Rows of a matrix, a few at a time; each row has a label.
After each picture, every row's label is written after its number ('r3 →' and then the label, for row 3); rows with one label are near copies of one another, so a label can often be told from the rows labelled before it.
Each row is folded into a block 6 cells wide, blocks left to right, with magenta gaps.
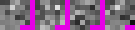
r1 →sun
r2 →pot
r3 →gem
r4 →sun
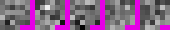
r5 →gem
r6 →sun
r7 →gem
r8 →pot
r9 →pot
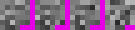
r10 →gem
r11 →gem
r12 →gem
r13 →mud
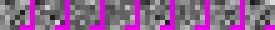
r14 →mud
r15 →sun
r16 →gem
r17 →pot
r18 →sun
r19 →pot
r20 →mud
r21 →mud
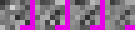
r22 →sun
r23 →mud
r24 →mud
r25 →mud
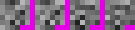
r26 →mud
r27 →mud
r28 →gem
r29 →gem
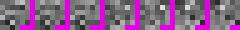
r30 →gem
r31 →gem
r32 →gem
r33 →pot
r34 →pot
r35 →sun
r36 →sun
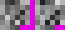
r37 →mud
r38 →mud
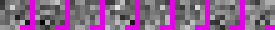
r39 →sun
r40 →gem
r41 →pot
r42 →sun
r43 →pot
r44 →pot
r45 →gem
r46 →mud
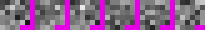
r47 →sun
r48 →pot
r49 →sun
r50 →gem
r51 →gem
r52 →mud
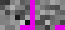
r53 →sun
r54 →gem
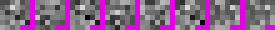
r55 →sun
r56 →gem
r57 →sun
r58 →gem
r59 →mud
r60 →sun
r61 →pot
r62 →pot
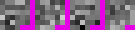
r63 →gem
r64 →pot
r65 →gem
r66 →pot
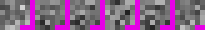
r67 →pot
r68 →gem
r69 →gem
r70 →mud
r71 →gem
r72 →pot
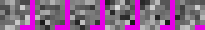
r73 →pot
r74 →gem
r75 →gem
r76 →sun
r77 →sun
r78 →pot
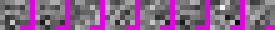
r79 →gem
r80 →gem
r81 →pot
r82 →mud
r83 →sun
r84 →gem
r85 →sun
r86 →mud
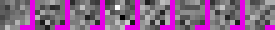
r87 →pot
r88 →gem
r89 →sun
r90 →sun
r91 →mud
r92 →gem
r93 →sun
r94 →mud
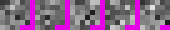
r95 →sun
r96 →gem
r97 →mud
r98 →pot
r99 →sun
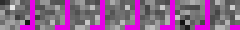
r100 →sun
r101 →pot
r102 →pot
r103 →pot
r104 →pot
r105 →gem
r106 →pot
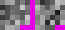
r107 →pot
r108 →mud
